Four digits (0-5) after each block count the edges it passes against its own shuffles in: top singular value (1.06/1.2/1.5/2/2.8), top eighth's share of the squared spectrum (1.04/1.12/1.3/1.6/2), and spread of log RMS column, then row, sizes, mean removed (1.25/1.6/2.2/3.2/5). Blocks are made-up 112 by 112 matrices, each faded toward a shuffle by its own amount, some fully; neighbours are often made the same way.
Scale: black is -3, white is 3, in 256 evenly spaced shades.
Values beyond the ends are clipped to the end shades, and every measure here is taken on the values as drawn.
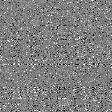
4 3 1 2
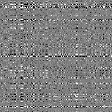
5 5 3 4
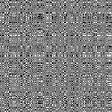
5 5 4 4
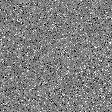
1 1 0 0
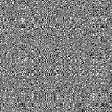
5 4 3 3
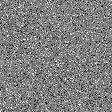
1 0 0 0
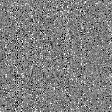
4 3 3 1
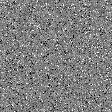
2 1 1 0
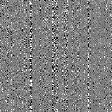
4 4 4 1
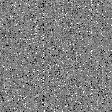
3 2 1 0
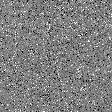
2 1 0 0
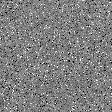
0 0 0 0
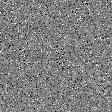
1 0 0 0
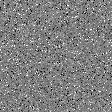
0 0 0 0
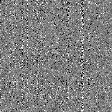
4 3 3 1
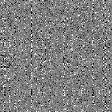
4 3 3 1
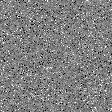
1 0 0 0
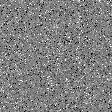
1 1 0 0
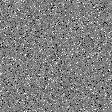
0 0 0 0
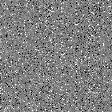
2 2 2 0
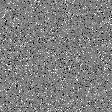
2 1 0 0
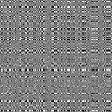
5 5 4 5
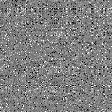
4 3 2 2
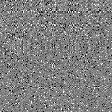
4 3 2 2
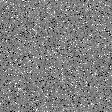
0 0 0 0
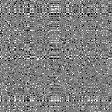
5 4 3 3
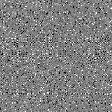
4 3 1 2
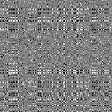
5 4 3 4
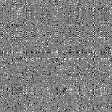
5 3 2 2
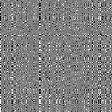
5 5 4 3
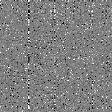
4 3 2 1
